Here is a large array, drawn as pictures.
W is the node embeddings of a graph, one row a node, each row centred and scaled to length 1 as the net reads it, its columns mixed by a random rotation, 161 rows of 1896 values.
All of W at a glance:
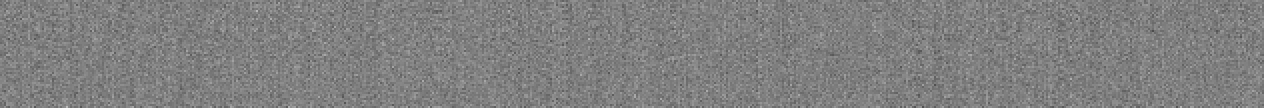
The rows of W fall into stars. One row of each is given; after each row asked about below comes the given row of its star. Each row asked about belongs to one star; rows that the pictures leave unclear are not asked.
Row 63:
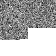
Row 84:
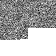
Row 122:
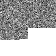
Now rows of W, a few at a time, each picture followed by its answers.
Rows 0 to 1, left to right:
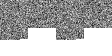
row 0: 63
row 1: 63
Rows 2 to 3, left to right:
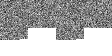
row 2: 122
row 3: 84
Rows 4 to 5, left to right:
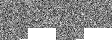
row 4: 122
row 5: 84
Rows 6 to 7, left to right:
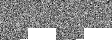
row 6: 84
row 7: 63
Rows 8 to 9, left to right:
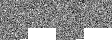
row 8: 63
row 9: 84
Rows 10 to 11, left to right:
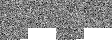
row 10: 63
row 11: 63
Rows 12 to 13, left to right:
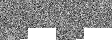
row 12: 122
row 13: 84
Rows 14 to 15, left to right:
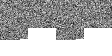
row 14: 84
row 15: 63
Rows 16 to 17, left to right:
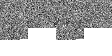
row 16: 63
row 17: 63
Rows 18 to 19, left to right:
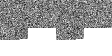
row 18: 122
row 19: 122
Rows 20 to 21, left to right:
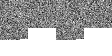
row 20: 63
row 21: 84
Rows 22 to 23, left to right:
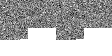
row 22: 84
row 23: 122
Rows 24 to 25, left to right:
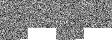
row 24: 84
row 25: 84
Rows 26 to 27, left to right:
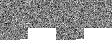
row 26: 122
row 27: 63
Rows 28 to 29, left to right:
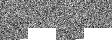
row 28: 63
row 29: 63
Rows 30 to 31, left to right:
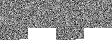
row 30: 84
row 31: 84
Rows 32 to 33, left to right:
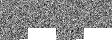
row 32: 122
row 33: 122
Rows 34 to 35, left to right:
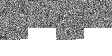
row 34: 84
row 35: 122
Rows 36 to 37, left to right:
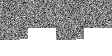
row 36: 122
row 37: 84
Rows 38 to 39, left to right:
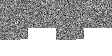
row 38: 84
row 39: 84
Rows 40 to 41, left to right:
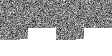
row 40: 122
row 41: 122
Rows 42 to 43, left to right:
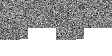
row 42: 63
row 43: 122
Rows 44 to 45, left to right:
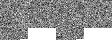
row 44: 63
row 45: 122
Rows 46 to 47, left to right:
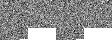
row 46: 122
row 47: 84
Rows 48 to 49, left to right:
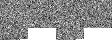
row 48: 63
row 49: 84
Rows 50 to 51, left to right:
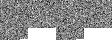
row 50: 122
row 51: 63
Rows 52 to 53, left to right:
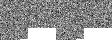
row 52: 84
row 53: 84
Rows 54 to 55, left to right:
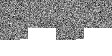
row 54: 84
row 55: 63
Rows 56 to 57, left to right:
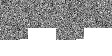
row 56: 63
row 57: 84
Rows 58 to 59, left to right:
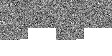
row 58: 84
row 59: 84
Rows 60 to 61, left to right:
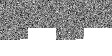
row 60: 122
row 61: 122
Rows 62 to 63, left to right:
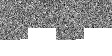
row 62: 84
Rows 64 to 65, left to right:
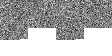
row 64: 84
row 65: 63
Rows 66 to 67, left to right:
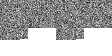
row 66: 63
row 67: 63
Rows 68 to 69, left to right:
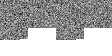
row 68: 122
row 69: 84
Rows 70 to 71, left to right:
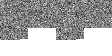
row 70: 84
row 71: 122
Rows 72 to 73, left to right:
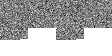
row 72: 122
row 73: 84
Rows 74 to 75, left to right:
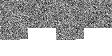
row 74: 63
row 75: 122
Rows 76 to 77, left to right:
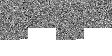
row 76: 122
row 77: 63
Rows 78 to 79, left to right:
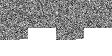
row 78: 122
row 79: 122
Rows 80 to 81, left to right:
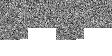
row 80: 63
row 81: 63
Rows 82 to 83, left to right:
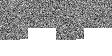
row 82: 63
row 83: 63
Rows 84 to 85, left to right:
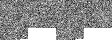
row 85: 122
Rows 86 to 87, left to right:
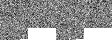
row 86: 84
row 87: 122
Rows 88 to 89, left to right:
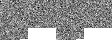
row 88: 122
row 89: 84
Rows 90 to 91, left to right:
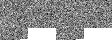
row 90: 84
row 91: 63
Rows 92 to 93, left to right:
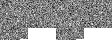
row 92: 63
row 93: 84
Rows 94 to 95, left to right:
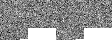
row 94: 63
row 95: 122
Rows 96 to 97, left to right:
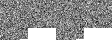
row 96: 122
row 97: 84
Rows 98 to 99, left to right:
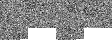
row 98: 63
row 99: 84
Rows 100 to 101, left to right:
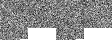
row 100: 84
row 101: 63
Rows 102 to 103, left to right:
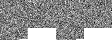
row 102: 122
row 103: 63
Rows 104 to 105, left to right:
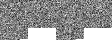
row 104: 84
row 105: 122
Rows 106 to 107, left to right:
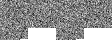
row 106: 84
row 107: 63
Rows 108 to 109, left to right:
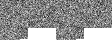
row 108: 122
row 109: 122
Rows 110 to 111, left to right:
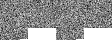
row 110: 63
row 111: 63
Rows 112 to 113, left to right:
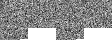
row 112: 63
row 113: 84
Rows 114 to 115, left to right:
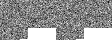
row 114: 122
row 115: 84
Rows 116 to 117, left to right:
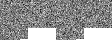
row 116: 84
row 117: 84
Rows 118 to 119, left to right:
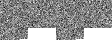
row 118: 122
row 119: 122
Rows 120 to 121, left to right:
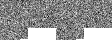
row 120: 84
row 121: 63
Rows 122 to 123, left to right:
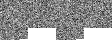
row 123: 84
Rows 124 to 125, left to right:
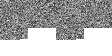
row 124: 122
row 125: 63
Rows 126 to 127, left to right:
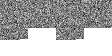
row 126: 63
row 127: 122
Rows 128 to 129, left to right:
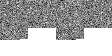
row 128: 122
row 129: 63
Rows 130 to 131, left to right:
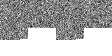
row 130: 84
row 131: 122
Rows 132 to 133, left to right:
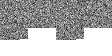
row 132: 63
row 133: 84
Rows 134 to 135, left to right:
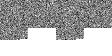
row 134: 122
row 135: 122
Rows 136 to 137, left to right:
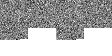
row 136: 63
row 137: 63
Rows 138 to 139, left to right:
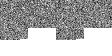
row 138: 84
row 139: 63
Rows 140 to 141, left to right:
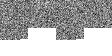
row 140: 84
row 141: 63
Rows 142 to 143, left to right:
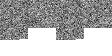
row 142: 122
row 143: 122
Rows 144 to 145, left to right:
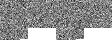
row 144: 84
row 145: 122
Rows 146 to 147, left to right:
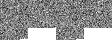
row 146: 122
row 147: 84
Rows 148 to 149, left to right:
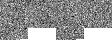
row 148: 84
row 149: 63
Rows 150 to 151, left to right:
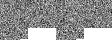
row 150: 84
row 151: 63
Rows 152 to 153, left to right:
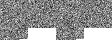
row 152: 122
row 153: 63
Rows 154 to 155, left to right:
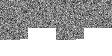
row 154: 63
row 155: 84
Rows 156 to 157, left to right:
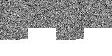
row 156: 63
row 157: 122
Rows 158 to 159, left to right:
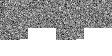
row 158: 63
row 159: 84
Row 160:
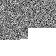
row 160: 84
